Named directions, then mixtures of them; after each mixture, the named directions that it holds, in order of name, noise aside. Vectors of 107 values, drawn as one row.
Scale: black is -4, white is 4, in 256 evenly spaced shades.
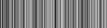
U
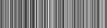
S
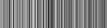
S, U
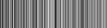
S, U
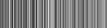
S, U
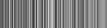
S, U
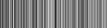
S, U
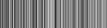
S, U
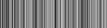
U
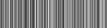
S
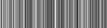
U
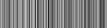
S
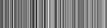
S, U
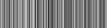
S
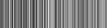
S, U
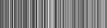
S, U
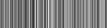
S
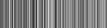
S, U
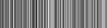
S, U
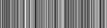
S, U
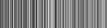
S, U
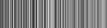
S, U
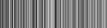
S, U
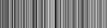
S, U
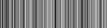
U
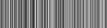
S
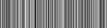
S, U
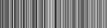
S, U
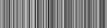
S
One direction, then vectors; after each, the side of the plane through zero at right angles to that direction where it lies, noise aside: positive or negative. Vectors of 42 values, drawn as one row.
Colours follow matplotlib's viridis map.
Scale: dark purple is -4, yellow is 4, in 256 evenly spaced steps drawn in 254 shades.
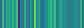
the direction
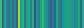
negative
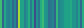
negative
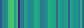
positive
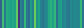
positive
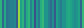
negative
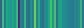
positive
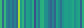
negative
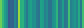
negative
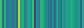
negative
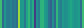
negative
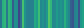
positive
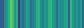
positive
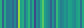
negative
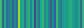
negative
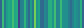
positive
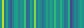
positive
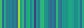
negative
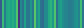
positive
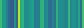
negative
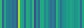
negative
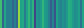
negative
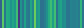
positive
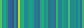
negative
